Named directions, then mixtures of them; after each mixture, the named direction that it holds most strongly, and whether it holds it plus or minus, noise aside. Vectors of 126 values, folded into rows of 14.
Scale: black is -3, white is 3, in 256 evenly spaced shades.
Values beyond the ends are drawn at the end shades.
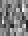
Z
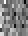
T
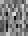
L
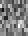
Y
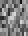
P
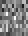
L, minus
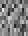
P, plus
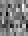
Z, plus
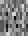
L, plus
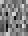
L, plus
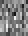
L, minus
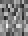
L, minus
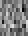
Z, minus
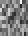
P, minus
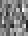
Z, plus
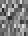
P, minus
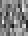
Z, plus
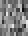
Z, minus
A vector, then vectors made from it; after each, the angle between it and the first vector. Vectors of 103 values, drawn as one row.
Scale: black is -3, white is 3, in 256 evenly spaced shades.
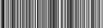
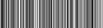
partly aligned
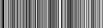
nearly parallel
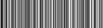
orthogonal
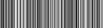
partly aligned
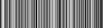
nearly opposite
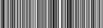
nearly parallel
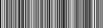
partly opposed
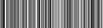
partly aligned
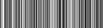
nearly opposite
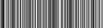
nearly parallel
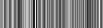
partly opposed
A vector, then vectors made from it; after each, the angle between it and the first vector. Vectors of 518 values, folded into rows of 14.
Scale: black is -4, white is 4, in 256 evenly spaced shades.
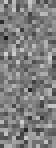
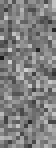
orthogonal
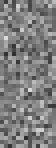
nearly opposite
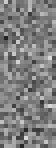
nearly parallel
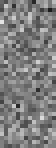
partly opposed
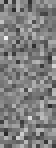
nearly opposite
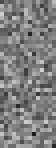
orthogonal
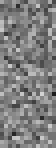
orthogonal
